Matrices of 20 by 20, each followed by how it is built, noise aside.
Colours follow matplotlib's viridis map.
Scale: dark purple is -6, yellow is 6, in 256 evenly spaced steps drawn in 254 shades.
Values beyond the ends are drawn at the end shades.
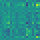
low rank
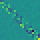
banded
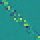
banded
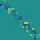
banded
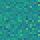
low rank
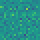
low rank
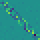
banded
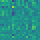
low rank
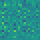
low rank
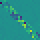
banded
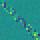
banded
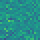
low rank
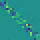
banded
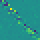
banded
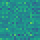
low rank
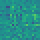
low rank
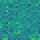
low rank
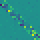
banded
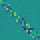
banded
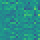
low rank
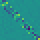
banded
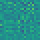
low rank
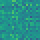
low rank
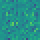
low rank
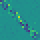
banded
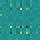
low rank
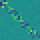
banded
